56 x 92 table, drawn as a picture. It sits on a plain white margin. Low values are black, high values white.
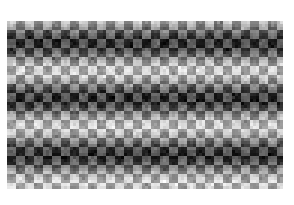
Horizontal stripes repeat 3 times down the table. No overall slope runs across the table. There is no seam.
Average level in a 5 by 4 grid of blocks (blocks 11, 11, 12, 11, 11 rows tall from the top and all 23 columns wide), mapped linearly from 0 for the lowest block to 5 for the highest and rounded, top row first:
0000
5555
0000
3333
3333
